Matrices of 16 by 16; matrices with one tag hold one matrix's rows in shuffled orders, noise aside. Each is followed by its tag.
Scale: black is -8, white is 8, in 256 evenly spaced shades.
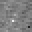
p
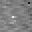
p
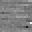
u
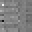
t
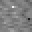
p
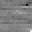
u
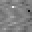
p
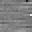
u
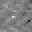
p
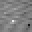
p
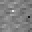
p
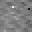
p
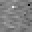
p
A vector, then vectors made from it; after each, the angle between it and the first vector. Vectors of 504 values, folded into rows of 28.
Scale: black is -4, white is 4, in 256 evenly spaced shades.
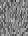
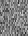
orthogonal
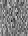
partly opposed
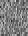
nearly opposite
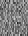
orthogonal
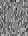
nearly parallel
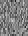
nearly parallel
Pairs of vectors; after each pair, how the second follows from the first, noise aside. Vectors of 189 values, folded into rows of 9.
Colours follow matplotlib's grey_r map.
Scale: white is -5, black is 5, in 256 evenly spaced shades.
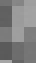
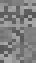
sign-scrambled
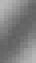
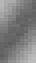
reversed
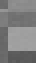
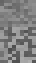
sign-scrambled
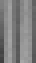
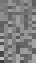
sign-scrambled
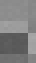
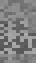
sign-scrambled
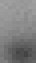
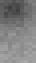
reversed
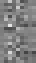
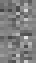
reversed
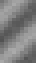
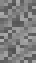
sign-scrambled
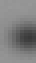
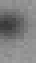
reversed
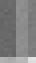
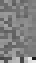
sign-scrambled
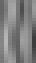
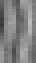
reversed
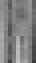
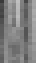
reversed
